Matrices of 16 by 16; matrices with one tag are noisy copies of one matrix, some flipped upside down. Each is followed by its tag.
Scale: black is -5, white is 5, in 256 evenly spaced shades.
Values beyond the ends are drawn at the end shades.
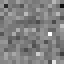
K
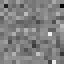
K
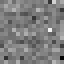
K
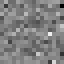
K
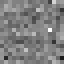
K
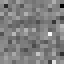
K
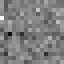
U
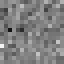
U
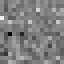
U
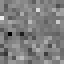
U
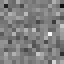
K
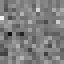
U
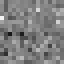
U
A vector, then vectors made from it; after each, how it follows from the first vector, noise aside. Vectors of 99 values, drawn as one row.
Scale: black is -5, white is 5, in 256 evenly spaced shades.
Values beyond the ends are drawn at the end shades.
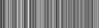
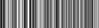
scaled up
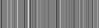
partly zeroed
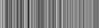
negated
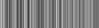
negated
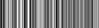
scaled up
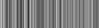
negated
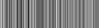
negated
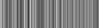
negated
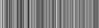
negated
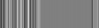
partly zeroed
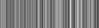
reversed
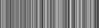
reversed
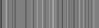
partly zeroed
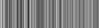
negated
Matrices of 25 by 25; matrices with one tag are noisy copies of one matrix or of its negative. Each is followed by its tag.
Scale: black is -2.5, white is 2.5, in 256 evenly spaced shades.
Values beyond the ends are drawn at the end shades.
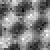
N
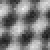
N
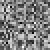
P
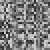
P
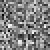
P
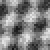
N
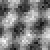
N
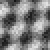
N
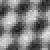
N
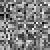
P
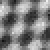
N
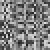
P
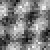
N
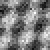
N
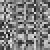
P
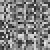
P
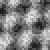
N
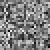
P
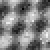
N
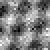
N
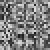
P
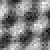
N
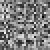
P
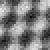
N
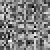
P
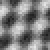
N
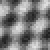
N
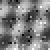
N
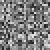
P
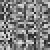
P
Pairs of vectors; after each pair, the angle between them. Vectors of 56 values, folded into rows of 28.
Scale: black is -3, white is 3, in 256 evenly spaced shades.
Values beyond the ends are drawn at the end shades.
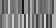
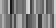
orthogonal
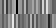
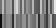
partly opposed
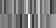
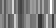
orthogonal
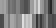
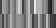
partly aligned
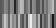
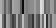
partly opposed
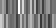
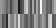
partly opposed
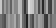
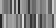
orthogonal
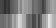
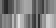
nearly parallel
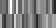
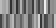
partly opposed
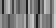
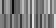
partly aligned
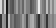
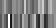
partly aligned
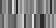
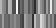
nearly opposite
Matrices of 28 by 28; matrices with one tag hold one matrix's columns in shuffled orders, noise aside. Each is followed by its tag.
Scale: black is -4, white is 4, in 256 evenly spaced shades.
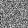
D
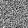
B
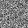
D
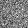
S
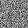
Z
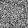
S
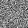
B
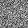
S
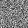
B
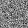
Z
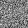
S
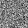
D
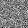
B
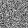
Z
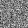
D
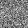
S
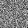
B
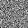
B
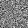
B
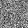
D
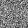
S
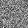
B
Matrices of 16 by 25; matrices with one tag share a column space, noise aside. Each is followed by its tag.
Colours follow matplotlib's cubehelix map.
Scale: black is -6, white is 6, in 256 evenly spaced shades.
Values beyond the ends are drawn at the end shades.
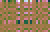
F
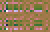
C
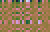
F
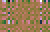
F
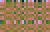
F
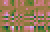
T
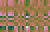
T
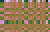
F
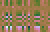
T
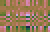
T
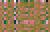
F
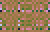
C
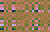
C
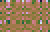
F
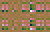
C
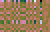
F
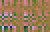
T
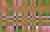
T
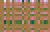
F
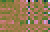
F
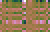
F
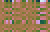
F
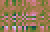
T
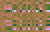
C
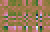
T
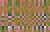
T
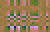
T
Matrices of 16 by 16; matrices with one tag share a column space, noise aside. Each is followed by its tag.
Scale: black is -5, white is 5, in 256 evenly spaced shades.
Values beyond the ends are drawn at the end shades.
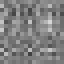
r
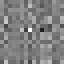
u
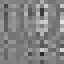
r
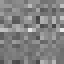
u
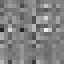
u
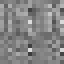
r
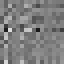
u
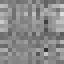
r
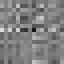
u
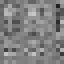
r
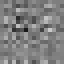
u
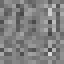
r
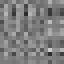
r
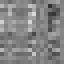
r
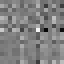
u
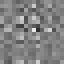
u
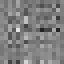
u
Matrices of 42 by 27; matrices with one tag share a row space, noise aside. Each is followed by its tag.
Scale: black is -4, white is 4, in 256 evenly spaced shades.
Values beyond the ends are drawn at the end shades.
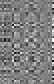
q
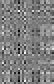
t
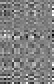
q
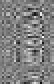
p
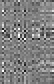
t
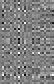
t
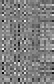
t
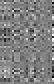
q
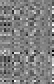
q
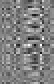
p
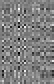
t
